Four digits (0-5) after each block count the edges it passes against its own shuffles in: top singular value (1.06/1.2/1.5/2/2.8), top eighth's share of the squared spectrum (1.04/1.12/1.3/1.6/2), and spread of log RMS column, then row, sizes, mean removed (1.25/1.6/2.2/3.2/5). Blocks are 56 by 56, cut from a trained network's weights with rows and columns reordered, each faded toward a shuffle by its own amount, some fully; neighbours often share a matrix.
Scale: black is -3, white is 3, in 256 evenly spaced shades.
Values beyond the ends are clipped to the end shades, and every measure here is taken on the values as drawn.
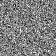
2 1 0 0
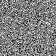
1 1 0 0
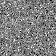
0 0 0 0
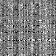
4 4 1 3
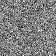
0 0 0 0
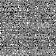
2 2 2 1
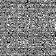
2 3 3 1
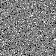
0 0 0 0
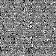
2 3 2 0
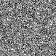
1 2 0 0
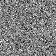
1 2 0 0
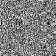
3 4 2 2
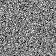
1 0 0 0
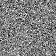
0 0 0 0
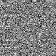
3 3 1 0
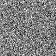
2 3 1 0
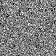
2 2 0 0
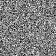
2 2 0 0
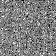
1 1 0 0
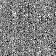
1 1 0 1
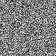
1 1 0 0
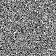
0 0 0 0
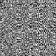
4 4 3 1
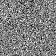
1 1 0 0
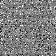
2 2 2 0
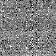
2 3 3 0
